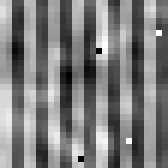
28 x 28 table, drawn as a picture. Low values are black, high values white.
Stripes: upright, repeating 7 times. Average level on the scale: 50%. Lone odd cells: 4, 2 higher and 2 lower than their neighbours.
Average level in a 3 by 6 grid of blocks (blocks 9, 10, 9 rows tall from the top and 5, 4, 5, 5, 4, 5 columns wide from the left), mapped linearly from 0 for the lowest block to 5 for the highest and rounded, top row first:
222322 / 341011 / 524301
